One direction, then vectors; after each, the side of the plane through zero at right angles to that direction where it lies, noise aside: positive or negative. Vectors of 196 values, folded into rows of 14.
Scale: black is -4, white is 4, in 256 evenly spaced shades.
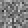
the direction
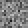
negative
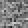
negative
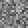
positive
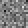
negative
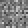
negative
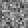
negative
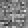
negative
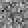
positive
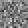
positive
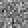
positive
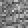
positive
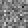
positive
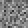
negative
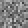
positive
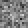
negative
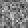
negative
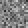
negative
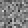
negative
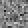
negative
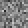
negative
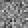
negative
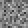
negative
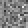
negative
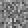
positive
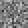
positive
